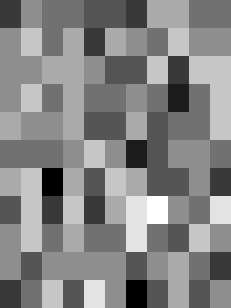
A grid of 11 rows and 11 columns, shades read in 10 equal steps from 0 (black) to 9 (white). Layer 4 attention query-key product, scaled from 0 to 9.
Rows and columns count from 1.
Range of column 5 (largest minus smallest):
6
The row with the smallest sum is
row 1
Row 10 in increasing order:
2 3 3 4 5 5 5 5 5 5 6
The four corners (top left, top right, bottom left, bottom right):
2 4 2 5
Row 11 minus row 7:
-4 -3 7 -3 5 -2 -6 0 3 -2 3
